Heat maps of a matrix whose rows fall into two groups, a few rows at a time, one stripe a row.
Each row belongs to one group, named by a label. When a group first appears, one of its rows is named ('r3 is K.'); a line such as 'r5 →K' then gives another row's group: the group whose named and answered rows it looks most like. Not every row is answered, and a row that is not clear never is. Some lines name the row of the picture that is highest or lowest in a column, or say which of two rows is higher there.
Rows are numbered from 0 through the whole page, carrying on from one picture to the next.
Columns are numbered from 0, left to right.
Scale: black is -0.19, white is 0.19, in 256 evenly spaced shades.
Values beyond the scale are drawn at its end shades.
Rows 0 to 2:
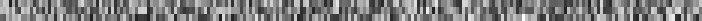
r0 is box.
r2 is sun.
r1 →box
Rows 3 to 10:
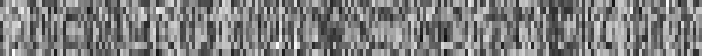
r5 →box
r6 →sun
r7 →sun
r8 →sun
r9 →box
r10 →sun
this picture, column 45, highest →9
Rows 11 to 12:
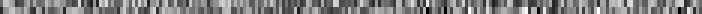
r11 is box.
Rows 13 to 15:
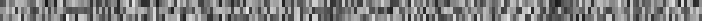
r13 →sun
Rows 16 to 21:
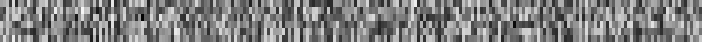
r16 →box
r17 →sun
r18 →sun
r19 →box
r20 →box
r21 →box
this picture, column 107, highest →20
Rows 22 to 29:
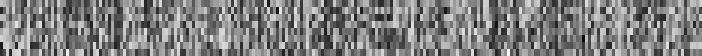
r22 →box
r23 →sun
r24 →box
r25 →sun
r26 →box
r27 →box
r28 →box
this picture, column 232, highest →28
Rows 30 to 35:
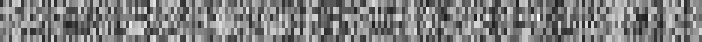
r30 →sun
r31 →box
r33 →box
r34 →box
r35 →sun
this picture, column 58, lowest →34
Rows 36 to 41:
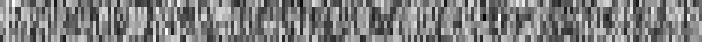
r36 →sun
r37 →box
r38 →box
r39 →box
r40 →box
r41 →sun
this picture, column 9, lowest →36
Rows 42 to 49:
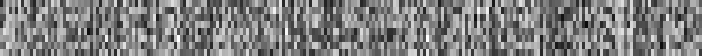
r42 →sun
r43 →box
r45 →sun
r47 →box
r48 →sun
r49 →box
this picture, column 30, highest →47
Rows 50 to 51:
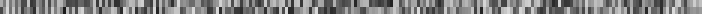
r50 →box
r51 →sun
